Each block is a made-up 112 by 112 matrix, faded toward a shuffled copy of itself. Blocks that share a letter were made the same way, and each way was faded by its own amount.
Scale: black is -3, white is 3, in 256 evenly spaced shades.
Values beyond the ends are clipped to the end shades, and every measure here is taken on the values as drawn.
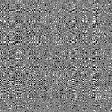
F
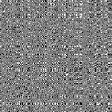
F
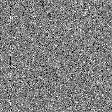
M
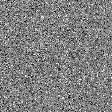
M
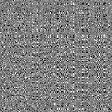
F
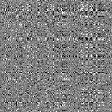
F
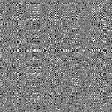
F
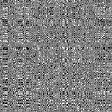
F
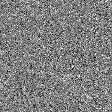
M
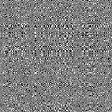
F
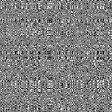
F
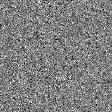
M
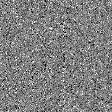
M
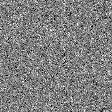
M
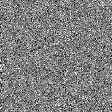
M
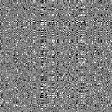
F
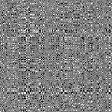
F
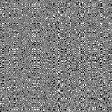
F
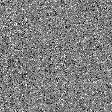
M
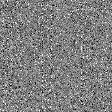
M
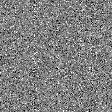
M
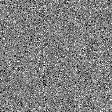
M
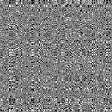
F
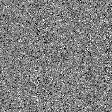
M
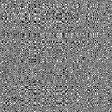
F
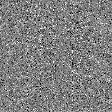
M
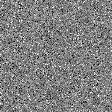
M
